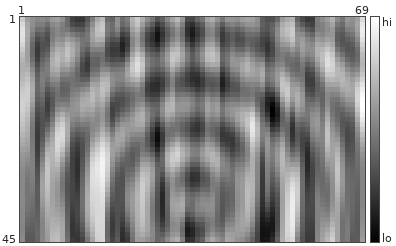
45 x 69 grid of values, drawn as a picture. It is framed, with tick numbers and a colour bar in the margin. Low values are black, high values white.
Grain: streaks running down. Stripes: upright, repeating 9 times. Rings: centred on the bottom middle. Histogram: bell-shaped. Slope: none.
